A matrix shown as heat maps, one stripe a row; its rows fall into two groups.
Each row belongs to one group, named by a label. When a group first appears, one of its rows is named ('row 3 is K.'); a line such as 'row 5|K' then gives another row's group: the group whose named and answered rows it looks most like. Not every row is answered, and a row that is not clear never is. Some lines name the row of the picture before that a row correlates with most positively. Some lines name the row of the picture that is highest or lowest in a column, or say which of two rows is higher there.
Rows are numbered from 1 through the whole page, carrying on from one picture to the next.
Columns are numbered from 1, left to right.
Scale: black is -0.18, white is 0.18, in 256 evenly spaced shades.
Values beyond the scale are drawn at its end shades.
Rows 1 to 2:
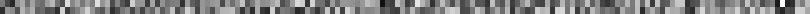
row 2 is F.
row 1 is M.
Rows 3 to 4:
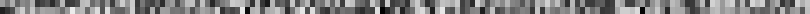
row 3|F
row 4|M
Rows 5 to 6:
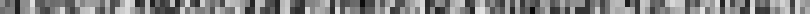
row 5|F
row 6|F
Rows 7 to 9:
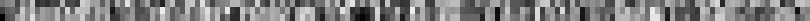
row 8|M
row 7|F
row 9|M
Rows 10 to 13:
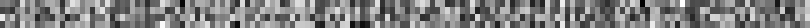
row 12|F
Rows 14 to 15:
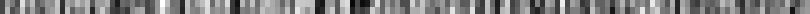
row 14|M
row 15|M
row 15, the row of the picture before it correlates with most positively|13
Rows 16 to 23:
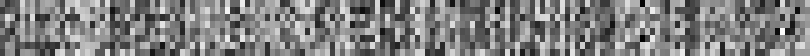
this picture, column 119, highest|19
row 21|M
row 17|M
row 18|F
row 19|M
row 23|F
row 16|M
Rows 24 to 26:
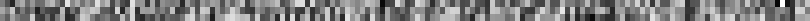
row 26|F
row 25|F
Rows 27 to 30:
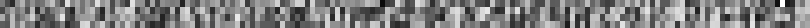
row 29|F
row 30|F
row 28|F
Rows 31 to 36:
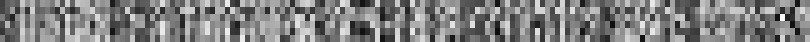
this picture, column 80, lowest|32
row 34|M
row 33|M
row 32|F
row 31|M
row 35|M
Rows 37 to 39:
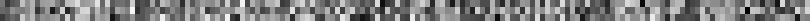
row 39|M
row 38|F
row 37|M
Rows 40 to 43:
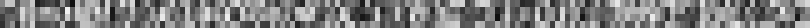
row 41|M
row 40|F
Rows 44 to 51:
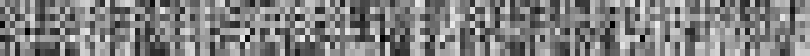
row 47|M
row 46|F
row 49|M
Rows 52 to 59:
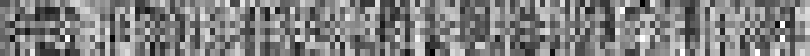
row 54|F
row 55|M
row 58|F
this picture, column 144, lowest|55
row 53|F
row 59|F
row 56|F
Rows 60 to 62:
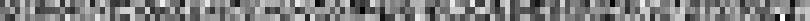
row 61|F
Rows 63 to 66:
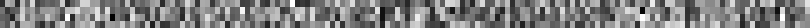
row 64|M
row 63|F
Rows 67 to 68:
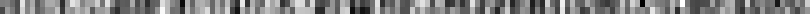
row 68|M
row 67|M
